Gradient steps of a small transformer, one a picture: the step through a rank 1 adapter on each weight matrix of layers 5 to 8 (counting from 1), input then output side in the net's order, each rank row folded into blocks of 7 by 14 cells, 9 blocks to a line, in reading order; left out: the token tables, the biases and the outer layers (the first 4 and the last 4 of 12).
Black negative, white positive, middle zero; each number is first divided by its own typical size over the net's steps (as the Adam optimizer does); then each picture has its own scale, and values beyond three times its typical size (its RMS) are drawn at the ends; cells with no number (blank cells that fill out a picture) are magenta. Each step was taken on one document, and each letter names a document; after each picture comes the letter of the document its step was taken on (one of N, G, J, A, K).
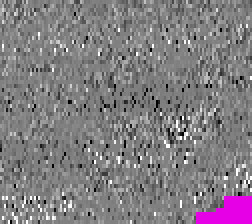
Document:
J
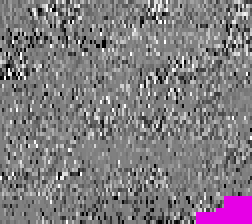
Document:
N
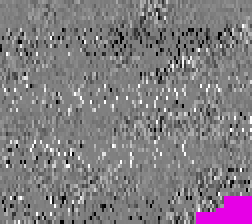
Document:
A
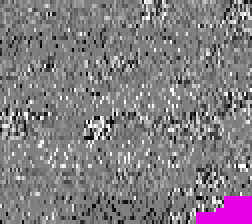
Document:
N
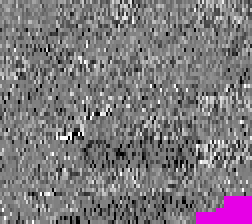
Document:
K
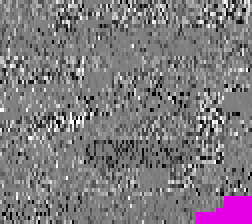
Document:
K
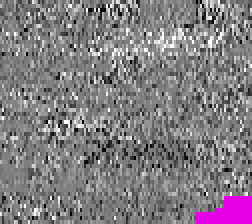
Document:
K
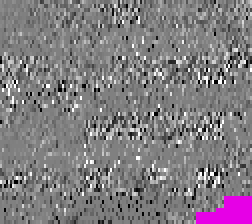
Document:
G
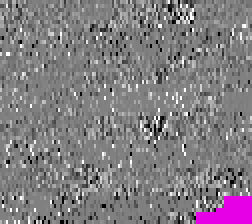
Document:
A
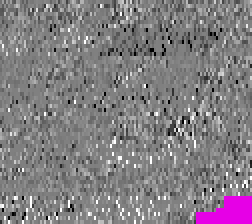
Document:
J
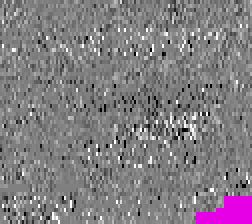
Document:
J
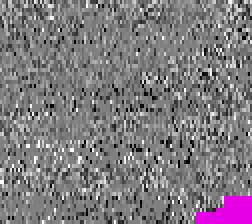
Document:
N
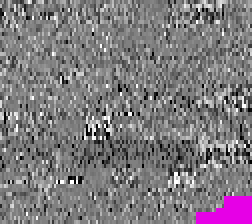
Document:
K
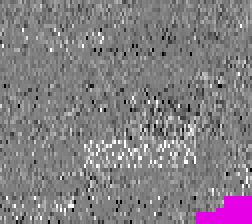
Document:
J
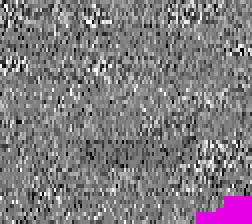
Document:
K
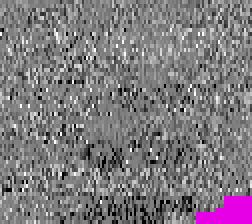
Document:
K
